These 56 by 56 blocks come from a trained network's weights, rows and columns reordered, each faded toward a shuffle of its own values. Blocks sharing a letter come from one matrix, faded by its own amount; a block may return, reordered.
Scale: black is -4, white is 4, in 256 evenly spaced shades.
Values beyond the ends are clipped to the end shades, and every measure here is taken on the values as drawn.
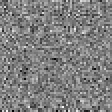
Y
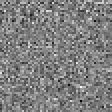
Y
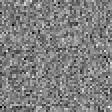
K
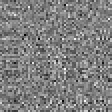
Y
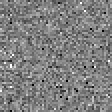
K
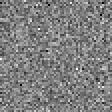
K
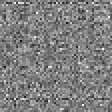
Y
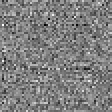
Y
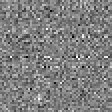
Y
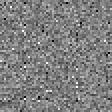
K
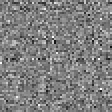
Y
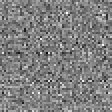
Y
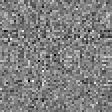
Y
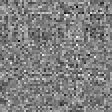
Y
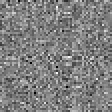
Y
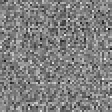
Y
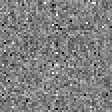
K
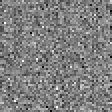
K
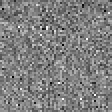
K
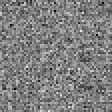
K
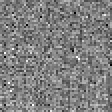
K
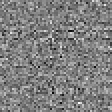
Y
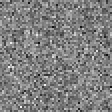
K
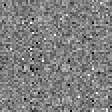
K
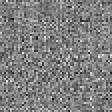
Y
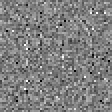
K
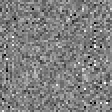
K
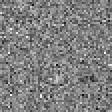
K
